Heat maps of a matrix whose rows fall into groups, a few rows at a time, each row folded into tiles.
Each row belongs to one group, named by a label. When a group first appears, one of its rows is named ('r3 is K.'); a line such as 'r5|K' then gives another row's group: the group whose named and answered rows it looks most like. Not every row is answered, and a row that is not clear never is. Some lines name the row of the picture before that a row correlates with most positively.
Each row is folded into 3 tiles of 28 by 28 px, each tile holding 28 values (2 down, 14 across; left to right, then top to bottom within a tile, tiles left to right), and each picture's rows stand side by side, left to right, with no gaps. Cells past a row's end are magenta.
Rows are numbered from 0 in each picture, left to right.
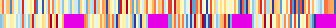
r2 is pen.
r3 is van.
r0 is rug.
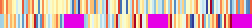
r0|pen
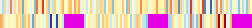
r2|rug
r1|van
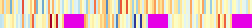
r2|rug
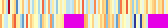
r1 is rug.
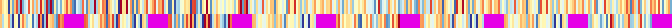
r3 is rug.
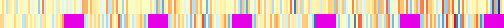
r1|pen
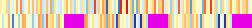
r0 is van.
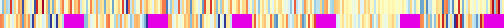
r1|van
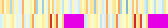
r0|rug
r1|rug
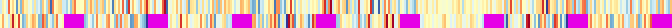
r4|rug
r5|van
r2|van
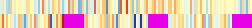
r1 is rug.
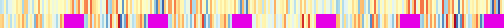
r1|pen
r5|pen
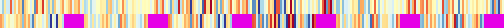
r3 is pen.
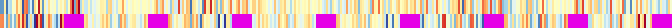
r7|rug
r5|van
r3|pen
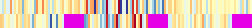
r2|pen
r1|rug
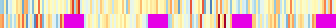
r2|rug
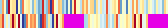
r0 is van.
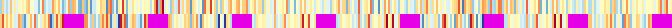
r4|rug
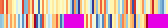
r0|pen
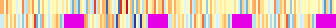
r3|pen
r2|pen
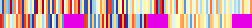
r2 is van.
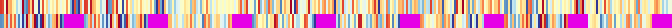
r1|pen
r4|van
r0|pen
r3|van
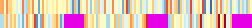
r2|rug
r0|pen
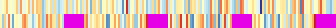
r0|van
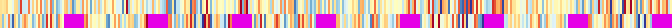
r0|van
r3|van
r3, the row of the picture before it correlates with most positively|0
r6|pen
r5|van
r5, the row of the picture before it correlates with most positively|2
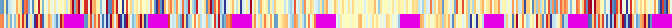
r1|pen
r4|van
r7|pen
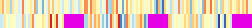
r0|rug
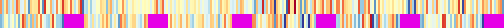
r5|van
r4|pen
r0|van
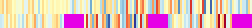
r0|pen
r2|rug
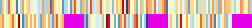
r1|van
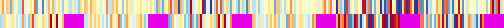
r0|rug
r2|rug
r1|pen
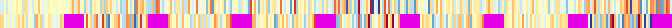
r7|van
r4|rug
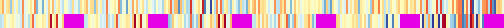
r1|rug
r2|rug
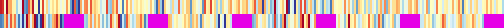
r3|rug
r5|van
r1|pen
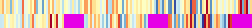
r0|rug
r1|pen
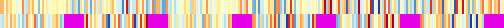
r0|pen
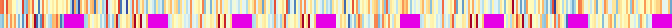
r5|rug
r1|rug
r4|van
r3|rug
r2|rug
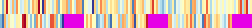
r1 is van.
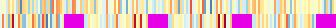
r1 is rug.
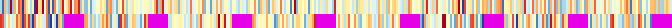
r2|rug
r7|van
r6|van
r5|van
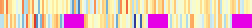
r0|pen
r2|van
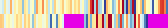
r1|van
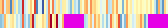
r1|pen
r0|rug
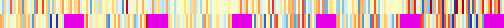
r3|van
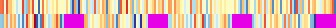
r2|pen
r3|van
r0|pen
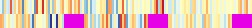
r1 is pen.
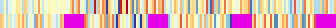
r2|van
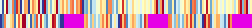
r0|van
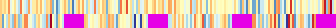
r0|van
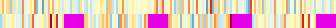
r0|rug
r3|rug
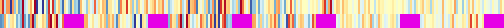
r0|rug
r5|rug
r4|pen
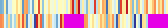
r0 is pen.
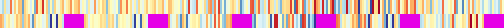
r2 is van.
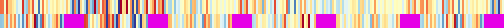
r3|rug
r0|pen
